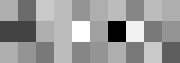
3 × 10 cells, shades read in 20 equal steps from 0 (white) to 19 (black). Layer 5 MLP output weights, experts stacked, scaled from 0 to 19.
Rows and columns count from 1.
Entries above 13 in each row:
0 3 0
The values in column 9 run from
4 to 10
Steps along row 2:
same down down down up up down up down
